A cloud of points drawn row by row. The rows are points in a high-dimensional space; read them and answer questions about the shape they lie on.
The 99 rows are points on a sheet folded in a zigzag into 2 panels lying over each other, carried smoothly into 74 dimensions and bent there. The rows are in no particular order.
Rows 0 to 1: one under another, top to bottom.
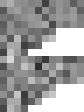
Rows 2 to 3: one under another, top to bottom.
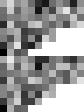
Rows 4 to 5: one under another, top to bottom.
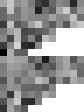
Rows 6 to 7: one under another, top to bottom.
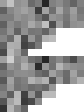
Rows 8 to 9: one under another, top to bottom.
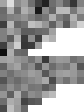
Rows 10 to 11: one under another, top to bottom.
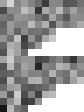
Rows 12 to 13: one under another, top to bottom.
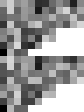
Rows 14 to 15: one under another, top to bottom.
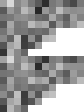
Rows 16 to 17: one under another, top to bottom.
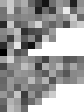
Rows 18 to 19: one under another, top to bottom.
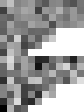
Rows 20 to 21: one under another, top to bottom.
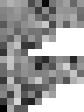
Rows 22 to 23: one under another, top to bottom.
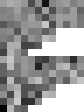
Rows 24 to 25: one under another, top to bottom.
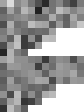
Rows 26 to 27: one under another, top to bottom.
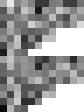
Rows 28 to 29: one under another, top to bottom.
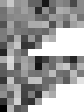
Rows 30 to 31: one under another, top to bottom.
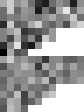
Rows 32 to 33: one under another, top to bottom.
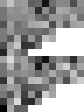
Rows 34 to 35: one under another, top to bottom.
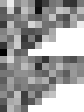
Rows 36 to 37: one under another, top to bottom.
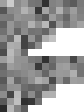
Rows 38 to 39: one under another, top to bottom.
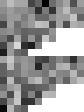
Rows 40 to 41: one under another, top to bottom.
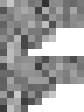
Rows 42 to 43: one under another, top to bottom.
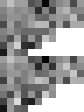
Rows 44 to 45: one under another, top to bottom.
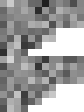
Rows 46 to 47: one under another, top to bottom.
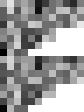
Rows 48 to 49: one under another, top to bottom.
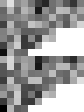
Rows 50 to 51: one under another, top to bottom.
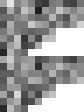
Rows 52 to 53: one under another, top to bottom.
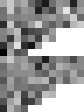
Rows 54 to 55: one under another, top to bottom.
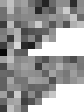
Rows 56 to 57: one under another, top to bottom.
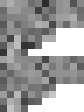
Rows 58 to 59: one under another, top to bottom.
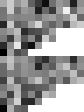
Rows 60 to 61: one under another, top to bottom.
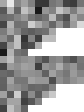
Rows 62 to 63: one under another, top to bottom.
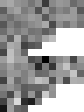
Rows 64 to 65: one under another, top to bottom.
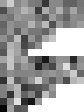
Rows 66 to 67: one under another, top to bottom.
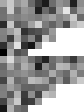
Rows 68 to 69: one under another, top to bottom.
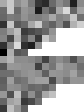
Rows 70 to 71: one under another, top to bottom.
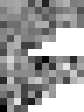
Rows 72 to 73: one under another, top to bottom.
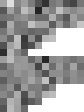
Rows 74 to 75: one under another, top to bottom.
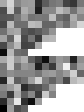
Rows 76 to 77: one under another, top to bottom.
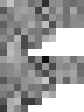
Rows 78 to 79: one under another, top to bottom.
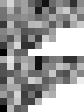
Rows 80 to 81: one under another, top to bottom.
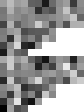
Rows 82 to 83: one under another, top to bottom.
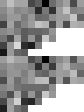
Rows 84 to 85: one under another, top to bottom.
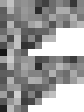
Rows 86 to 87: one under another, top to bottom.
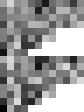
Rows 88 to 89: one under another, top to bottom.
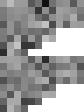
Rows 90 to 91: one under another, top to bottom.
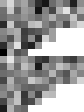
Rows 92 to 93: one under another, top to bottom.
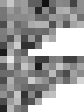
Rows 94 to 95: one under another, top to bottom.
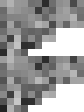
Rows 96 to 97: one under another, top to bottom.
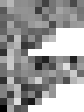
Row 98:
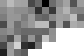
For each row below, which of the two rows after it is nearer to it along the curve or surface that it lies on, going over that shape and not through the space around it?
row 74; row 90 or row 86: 90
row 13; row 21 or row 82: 21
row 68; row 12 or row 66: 12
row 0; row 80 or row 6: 80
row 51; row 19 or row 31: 19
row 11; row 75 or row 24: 75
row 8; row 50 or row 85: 50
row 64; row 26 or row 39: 26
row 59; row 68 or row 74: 68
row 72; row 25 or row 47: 47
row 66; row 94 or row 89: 94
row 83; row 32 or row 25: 32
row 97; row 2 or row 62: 2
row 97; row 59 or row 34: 59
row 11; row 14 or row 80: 80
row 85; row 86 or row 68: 68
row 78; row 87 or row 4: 87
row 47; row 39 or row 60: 39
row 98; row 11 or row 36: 36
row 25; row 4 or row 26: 4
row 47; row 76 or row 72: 72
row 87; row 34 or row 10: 34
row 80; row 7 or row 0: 0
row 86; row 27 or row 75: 75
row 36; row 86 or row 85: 86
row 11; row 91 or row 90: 90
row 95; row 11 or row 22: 11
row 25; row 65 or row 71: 65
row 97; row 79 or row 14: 79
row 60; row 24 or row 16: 24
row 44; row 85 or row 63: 63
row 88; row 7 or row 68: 7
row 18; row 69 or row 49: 69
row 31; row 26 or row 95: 26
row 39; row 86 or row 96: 96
